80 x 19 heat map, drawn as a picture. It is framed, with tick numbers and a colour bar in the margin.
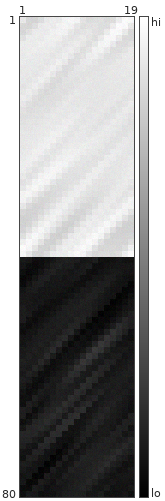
The table splits into 2 rows of 1 panel. Panel 1,1: very high, slanting up to the right, faint in contrast. Panel 2,1: very low, slanting up to the right, faint in contrast.
